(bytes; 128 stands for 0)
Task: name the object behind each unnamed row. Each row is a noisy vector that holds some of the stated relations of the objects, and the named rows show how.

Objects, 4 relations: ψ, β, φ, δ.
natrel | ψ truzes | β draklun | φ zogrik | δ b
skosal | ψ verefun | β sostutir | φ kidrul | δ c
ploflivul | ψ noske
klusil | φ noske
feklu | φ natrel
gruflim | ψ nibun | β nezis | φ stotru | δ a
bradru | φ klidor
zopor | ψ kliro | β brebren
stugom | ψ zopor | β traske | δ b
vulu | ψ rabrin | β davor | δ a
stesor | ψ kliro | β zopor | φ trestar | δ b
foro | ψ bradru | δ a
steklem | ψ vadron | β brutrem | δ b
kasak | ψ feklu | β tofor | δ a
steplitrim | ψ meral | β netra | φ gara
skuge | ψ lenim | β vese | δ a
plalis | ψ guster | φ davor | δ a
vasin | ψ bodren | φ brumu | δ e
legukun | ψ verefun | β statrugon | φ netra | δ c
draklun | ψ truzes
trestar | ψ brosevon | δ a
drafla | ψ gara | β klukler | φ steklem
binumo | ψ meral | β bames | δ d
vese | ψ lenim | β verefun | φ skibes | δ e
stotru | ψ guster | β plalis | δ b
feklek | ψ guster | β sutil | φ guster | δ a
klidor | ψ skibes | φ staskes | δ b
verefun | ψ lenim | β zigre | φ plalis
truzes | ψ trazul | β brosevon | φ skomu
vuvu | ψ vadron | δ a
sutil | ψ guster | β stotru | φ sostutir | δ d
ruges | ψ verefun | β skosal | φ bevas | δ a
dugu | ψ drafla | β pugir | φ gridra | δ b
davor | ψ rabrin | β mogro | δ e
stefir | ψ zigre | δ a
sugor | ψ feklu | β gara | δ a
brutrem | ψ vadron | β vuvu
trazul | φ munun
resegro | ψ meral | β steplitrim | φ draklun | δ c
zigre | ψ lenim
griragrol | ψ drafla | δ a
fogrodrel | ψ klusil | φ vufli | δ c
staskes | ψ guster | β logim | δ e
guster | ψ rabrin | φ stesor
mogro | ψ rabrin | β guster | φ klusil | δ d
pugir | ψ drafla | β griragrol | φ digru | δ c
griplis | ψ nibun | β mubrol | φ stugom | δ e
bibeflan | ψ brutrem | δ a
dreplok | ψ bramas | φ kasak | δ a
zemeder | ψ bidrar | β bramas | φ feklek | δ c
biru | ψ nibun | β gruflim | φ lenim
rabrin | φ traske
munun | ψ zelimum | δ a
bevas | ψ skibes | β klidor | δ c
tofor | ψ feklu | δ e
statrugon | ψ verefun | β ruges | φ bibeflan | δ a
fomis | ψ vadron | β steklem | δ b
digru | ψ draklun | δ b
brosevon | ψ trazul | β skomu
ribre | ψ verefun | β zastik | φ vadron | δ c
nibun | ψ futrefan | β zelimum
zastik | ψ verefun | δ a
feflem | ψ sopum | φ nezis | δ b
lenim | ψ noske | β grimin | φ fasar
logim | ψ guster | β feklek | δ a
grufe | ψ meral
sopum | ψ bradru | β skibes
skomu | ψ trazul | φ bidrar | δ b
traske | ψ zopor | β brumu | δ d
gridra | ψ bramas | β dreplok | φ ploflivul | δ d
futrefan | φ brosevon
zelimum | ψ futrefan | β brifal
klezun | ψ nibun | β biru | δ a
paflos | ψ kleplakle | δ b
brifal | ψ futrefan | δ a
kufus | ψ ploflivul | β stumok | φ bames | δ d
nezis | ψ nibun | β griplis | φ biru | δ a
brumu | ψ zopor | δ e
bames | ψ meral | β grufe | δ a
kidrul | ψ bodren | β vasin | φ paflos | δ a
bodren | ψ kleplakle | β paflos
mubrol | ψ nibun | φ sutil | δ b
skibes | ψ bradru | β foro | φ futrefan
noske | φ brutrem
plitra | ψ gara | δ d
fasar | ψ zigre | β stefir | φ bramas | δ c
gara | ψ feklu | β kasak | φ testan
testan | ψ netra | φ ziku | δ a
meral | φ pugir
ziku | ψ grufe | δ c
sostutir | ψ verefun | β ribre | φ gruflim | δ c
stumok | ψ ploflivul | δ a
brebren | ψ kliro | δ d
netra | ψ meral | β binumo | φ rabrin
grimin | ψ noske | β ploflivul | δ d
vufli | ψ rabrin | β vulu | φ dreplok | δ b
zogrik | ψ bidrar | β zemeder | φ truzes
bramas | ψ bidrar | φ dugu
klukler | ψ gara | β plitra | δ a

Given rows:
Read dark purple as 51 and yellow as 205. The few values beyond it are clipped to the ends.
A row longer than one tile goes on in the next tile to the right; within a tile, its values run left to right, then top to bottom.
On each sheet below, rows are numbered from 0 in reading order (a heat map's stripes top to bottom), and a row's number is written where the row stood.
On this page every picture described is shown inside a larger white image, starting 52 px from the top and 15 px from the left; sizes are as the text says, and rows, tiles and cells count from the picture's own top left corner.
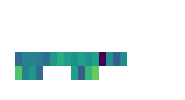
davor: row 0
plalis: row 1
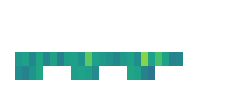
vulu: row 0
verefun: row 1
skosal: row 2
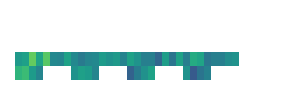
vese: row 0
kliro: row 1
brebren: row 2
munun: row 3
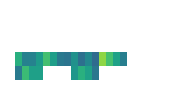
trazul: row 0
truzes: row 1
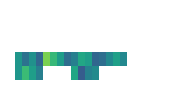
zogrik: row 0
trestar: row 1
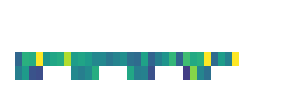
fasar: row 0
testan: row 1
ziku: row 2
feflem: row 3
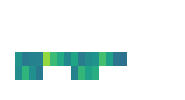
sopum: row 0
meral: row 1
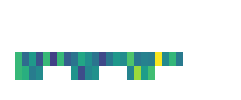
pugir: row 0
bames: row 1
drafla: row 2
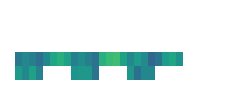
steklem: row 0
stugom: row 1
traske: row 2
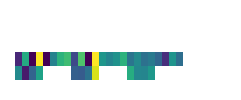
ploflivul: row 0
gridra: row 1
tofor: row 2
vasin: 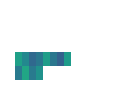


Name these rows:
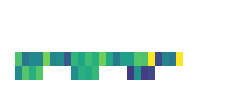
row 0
feklu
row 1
kufus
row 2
nezis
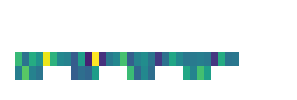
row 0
resegro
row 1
bramas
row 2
brumu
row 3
guster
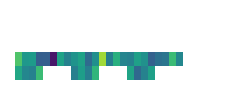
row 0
griragrol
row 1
sugor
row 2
kasak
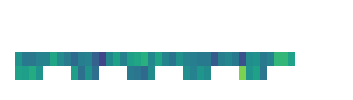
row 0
rabrin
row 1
draklun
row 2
gruflim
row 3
grufe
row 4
staskes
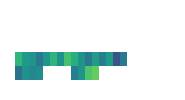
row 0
binumo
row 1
mogro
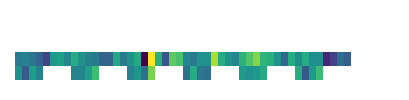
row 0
paflos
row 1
plitra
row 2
dugu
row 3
nibun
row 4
ruges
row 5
dreplok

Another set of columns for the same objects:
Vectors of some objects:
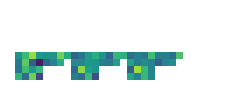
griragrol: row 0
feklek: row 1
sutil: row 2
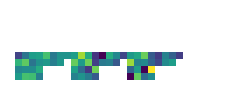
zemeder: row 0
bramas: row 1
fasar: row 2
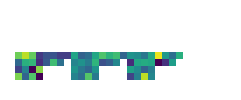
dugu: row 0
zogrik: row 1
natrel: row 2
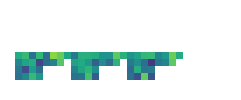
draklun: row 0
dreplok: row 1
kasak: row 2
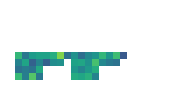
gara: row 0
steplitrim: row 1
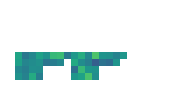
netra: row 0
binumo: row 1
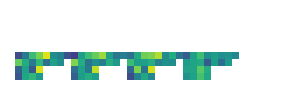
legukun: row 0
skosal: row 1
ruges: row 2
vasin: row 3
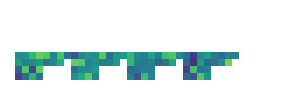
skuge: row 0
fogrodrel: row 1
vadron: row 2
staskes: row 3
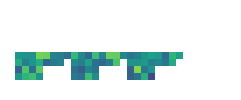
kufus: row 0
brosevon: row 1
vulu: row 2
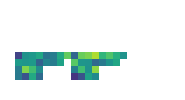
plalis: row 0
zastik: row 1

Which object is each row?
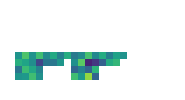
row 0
brebren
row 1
pugir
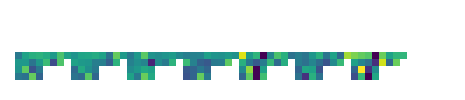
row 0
gruflim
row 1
testan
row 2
tofor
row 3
ziku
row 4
biru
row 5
stotru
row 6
nezis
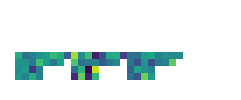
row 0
nibun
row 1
lenim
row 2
davor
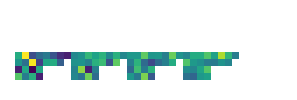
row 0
gridra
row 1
klezun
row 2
klukler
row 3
zigre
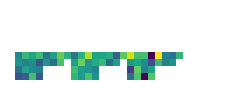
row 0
bames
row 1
mubrol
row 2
feflem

